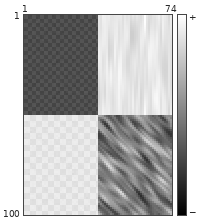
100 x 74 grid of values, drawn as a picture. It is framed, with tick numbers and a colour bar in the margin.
It is made of 2 by 2 panels. Panel 1,1: low, checkered, faint in contrast. Panel 1,2: very high, streaked downward, faint in contrast. Panel 2,1: very high, checkered, faint in contrast. Panel 2,2: middling, slanting down to the right, strong in contrast.
